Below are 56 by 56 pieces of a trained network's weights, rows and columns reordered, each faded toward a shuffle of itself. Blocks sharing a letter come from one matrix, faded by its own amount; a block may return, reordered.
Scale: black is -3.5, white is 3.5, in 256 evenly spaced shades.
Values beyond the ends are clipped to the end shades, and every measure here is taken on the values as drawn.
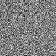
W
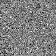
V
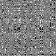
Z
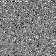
V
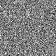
V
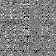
Z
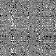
Z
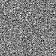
V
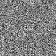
W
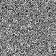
V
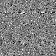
V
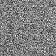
W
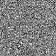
V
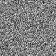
W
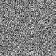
W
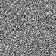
W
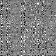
Z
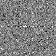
V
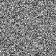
W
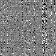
Z
